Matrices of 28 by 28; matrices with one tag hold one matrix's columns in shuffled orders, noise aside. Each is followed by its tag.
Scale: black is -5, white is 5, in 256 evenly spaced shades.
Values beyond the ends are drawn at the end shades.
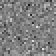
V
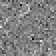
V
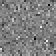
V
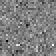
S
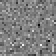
S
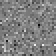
S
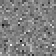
S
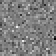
V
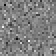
V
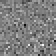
S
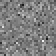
V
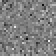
V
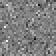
V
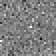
V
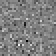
S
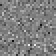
S
